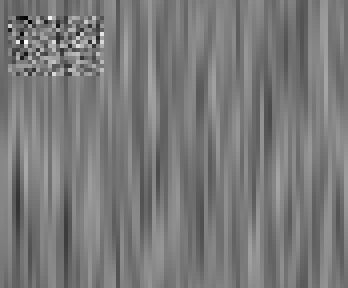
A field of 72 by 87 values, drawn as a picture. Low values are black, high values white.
Slope: none. Grain: streaks running down. Histogram: heavy tails on both sides. Odd patch: rougher, in the top left. Roughest part: top left.
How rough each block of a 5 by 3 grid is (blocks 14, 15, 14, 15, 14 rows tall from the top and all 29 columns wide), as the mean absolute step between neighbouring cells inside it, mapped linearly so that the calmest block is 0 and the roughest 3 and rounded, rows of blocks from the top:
300
100
000
000
000
